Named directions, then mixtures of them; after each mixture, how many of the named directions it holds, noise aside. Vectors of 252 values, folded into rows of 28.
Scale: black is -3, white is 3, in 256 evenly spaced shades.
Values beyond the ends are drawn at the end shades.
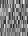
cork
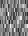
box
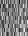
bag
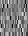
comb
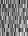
one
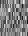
one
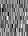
three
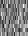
two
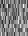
two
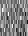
three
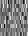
two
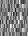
two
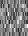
one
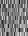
one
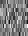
two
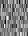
three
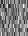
two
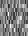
one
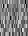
two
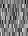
three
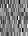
three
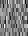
three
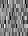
three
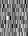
three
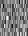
three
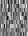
three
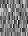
two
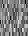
two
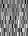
three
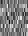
two
